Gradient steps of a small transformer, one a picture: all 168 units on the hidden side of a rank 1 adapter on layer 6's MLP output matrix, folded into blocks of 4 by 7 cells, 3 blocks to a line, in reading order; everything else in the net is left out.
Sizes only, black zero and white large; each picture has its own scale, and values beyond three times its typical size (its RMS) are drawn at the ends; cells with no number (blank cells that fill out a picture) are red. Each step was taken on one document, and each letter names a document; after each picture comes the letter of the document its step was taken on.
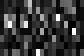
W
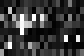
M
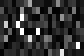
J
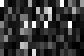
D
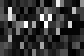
D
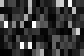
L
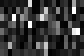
L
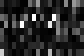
W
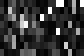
D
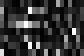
M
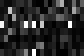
D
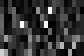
D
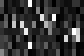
L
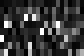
W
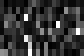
W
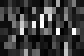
D
